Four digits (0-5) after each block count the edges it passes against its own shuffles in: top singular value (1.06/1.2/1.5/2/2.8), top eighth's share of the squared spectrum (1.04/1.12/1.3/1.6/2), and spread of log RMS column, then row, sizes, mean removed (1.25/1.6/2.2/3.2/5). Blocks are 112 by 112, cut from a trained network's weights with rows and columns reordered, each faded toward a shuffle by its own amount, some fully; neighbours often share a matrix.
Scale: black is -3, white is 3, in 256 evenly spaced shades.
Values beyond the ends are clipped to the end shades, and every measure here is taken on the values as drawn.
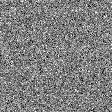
0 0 0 0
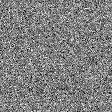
1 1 0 0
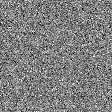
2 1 0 0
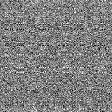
4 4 1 2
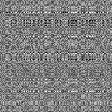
5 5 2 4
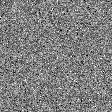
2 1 0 0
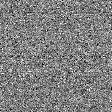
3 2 0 1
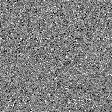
3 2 0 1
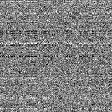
4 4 1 2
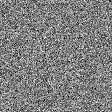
1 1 0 0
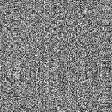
4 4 1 1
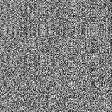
4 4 1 1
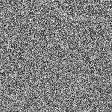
1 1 0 0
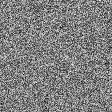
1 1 0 0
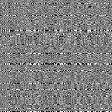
5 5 1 4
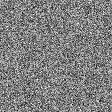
1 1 0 0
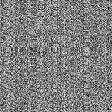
4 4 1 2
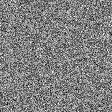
0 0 0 0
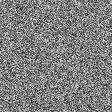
1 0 0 0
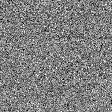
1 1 0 0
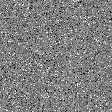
1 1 0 0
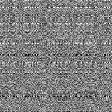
5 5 1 3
